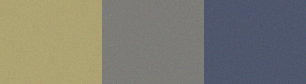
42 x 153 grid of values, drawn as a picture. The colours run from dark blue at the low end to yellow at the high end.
The table splits into one row of 3 panels. Panel 1,1: high, flat. Panel 1,2: middling, flat. Panel 1,3: low, flat.
